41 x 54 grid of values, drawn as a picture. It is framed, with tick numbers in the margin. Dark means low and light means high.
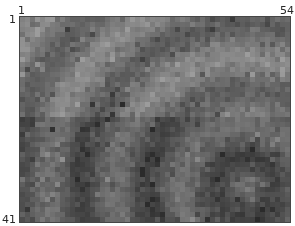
Rings: centred on the bottom right. Ninth with the lowest average: bottom right. Seam: horizontal, 50% of the way down, the top part higher.
